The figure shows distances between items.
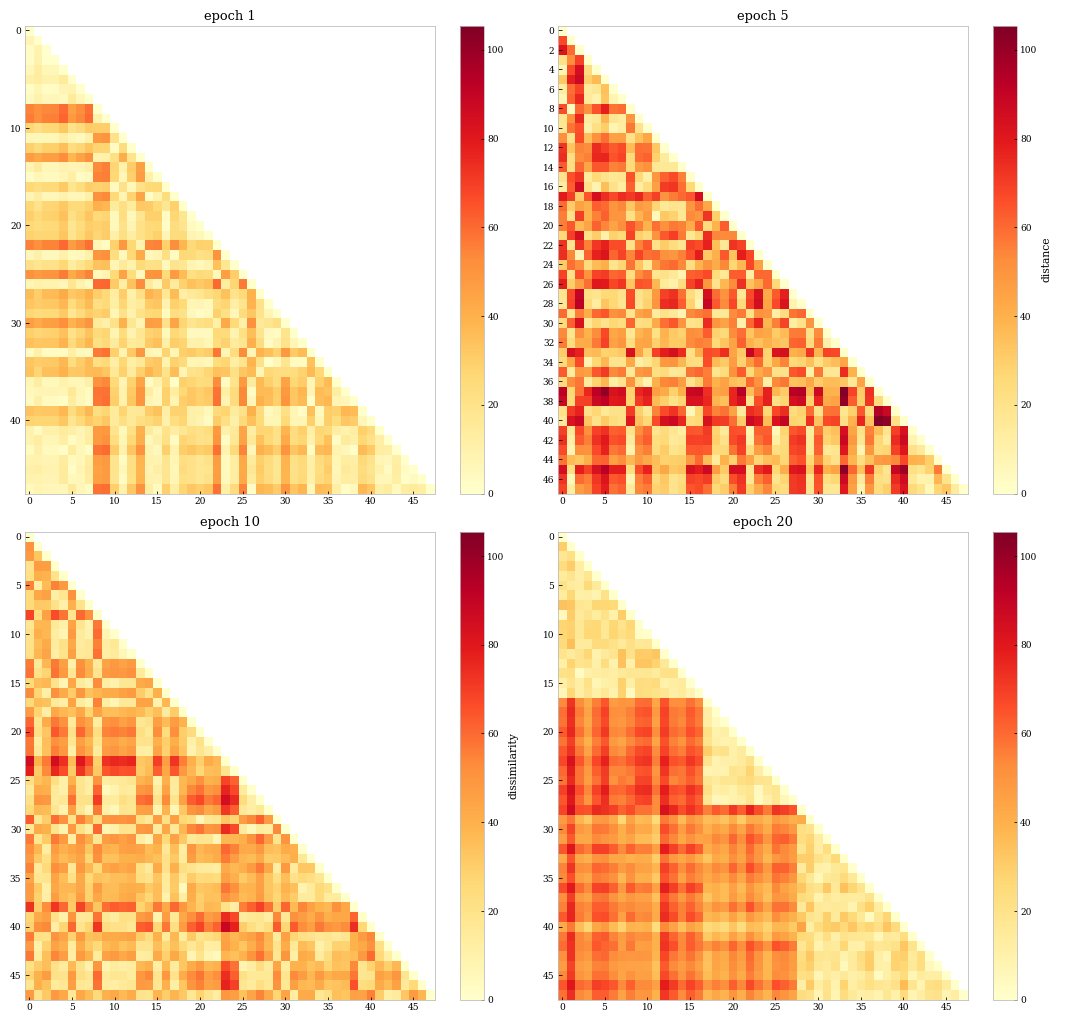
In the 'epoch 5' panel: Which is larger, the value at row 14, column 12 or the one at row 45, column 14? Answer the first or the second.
the second
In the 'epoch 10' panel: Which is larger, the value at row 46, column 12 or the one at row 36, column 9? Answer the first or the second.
the second
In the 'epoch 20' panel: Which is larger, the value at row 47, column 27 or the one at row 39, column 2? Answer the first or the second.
the second
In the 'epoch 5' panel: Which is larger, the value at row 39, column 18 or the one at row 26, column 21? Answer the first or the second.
the second
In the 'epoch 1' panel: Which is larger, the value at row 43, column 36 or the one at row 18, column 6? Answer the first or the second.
the second
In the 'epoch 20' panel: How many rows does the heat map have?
48
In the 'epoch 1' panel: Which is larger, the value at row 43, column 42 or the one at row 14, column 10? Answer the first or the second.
the second
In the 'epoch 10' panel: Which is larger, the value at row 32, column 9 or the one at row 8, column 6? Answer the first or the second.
the second
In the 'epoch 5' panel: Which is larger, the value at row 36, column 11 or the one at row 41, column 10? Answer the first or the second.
the second
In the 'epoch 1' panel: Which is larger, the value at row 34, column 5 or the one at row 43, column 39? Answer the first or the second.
the second
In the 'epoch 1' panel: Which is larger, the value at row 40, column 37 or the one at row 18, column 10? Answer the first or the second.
the first
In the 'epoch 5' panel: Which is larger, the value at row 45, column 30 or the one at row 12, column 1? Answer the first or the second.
the first
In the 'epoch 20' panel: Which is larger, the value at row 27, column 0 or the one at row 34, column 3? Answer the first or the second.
the first
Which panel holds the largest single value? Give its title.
epoch 5
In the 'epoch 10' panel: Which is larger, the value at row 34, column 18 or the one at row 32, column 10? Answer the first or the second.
the second
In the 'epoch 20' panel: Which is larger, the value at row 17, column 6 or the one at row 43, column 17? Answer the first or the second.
the first
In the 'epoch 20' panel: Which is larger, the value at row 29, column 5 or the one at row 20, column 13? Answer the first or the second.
the second
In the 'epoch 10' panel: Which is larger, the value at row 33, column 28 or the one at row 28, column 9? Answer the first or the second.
the first
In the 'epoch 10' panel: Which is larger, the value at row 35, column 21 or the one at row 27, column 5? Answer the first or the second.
the second
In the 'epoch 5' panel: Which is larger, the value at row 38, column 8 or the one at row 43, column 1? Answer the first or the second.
the first
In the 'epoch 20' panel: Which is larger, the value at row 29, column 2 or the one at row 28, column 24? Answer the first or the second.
the second
